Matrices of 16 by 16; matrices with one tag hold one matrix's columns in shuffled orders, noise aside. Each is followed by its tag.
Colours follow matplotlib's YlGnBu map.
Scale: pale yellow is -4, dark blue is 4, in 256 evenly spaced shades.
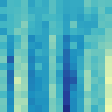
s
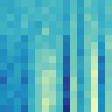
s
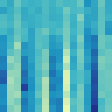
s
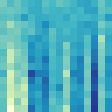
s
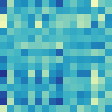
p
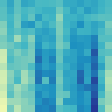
s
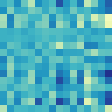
p
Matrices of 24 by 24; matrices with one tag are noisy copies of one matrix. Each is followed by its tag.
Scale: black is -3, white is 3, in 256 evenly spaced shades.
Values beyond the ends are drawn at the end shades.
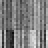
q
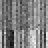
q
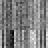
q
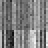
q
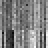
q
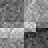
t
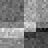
t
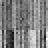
q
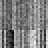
q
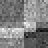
t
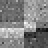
t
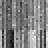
q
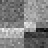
t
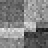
t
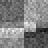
t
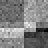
t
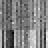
q
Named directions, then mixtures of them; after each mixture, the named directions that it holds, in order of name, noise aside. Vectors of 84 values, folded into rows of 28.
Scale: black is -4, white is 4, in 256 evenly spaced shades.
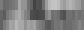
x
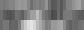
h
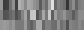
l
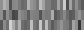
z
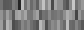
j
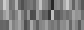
l, z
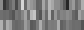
j, l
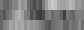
x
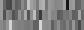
j, l, z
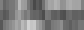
h, x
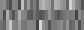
j, x, z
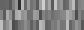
j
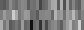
h, z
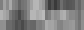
x
